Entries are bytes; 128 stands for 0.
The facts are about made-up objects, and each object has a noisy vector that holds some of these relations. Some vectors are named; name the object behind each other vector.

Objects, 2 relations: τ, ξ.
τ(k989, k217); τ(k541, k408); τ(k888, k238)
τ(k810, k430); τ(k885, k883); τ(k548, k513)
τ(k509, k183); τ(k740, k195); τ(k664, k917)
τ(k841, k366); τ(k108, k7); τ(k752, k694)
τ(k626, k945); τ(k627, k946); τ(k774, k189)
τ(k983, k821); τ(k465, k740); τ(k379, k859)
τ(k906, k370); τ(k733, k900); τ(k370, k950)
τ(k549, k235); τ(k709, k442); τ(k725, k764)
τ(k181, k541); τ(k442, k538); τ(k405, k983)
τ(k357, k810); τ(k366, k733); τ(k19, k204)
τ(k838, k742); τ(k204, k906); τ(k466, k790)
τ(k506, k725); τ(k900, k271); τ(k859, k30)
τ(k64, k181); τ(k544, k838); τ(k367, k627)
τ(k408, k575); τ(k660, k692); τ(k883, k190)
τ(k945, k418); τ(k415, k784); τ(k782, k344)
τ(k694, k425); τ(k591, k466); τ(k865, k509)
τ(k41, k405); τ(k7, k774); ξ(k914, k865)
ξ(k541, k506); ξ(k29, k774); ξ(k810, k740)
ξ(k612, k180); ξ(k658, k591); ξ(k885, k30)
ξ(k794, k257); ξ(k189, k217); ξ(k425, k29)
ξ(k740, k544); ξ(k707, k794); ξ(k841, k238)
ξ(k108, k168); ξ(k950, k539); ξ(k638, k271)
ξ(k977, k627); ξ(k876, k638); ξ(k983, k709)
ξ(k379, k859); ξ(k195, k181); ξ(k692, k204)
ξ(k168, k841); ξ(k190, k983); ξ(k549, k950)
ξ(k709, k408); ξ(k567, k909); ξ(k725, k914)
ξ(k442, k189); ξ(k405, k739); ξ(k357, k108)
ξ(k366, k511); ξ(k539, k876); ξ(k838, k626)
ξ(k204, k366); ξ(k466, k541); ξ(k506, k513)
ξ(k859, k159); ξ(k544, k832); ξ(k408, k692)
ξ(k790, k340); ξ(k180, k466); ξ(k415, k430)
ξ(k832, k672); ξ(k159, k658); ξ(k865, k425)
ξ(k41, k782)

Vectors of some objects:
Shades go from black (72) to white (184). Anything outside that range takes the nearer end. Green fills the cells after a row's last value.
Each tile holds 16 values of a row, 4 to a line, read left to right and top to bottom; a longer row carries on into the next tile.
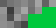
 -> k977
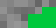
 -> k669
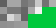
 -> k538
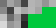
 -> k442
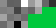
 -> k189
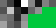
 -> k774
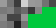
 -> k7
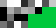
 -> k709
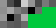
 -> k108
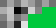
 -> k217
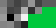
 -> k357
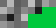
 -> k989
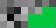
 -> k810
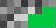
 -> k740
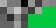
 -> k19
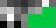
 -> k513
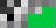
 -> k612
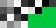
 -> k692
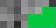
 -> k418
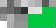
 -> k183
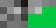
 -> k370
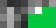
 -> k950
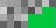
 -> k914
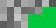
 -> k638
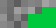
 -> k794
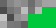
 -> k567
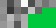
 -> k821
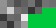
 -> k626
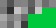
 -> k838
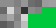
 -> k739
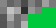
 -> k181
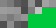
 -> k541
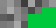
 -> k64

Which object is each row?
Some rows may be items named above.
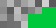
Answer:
k638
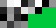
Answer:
k408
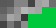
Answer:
k946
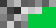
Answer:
k195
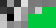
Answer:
k612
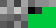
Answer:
k888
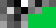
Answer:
k774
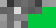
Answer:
k544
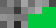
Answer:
k418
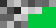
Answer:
k195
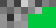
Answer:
k180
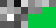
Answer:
k238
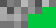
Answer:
k466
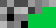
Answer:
k379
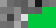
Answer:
k841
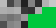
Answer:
k506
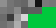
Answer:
k841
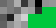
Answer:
k465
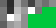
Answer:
k344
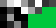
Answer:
k190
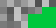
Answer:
k638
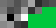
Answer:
k357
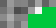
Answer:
k575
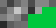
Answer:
k883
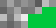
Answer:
k876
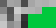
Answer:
k442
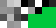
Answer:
k366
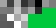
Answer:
k782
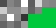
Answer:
k235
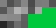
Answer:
k883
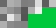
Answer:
k538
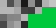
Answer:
k506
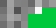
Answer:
k575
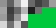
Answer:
k41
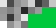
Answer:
k865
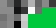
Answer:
k430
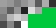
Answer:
k271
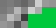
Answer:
k764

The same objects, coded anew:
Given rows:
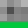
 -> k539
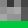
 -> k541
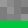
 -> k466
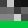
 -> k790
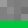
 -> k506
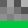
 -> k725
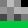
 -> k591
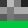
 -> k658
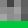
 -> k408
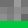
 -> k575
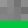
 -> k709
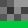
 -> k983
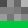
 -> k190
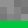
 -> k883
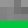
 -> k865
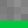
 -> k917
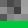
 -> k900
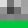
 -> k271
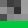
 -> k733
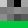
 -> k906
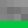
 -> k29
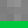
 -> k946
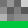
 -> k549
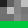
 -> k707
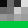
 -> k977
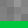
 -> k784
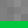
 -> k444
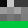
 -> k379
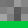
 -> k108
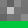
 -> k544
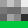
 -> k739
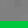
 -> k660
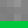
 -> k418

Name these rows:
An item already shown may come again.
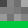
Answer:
k612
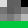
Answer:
k626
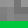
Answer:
k865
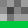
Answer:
k195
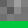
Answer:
k821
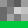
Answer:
k627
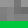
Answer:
k865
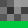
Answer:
k983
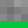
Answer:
k692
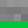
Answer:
k425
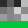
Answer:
k885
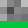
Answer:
k950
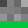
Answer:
k612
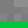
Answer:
k180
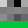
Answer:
k204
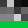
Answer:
k790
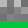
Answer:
k513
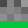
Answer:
k415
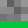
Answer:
k841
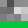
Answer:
k30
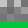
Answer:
k511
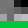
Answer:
k838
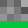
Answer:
k357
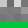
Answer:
k238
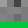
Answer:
k19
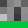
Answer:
k7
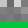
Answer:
k238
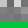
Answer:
k238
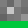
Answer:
k740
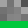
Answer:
k217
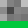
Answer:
k950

